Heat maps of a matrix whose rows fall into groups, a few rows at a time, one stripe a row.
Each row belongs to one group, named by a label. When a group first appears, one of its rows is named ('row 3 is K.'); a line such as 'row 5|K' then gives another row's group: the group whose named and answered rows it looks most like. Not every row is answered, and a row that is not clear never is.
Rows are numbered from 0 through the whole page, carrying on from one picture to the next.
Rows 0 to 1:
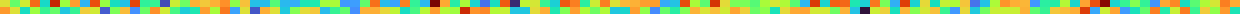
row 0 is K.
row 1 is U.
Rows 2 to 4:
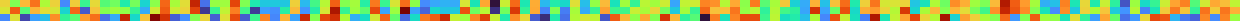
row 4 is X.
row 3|K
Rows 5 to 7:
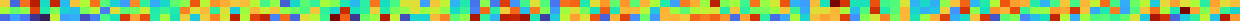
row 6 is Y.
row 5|K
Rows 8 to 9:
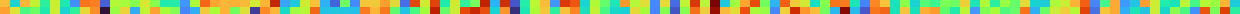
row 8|U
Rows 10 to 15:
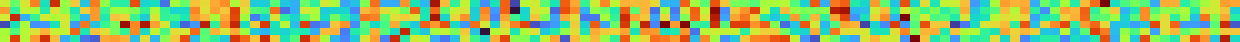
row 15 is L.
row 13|X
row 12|U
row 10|K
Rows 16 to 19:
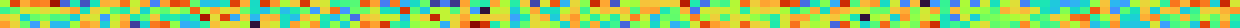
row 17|K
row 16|L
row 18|U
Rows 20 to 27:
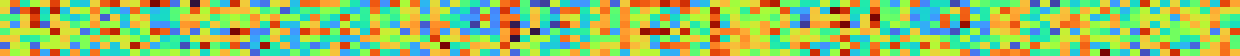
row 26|X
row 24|L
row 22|Y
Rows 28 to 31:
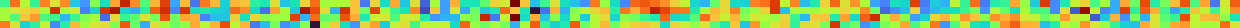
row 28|L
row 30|Y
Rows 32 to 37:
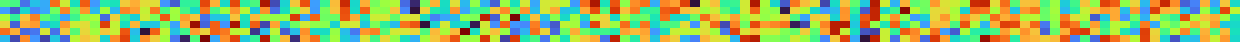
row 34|Y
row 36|U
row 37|X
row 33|X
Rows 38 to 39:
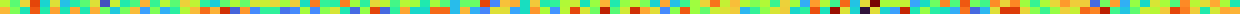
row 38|Y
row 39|K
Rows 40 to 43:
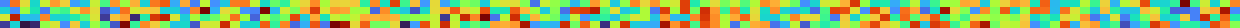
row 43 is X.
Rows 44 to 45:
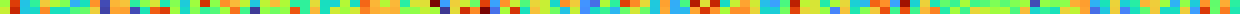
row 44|U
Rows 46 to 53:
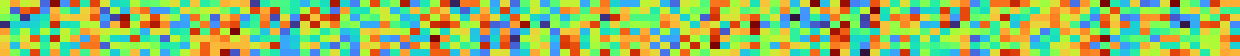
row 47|Y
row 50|U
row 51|K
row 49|X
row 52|U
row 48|X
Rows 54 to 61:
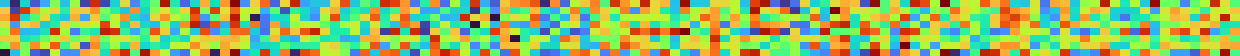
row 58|L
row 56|K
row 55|K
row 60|K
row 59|U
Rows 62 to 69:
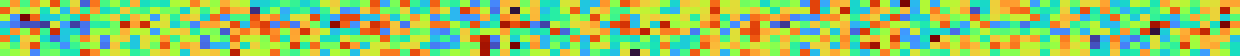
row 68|Y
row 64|Y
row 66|L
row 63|K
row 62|K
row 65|X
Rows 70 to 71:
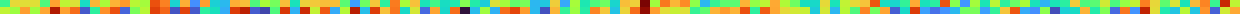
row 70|L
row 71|L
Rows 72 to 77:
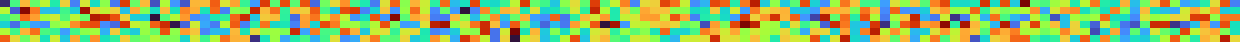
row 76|Y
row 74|L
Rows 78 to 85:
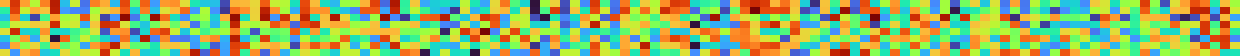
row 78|L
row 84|L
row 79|L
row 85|Y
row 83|X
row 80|X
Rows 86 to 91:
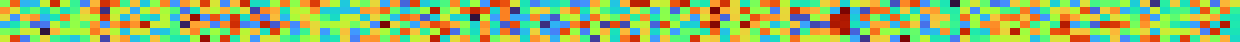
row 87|U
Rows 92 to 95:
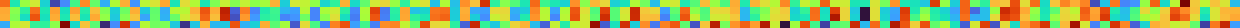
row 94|K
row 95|X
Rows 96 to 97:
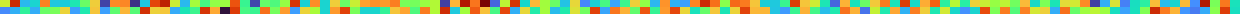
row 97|X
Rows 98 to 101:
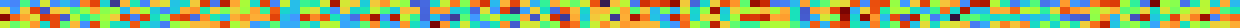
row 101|K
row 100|L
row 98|X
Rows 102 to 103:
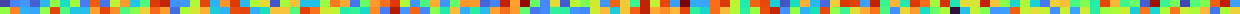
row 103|L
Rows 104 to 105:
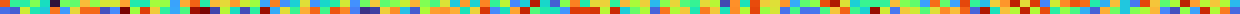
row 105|X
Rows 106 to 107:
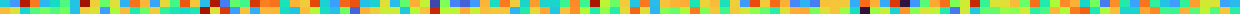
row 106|Y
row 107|U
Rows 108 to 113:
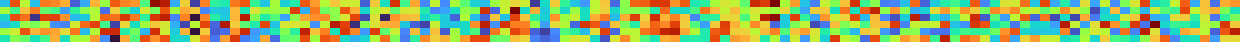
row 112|L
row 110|L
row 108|L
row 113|X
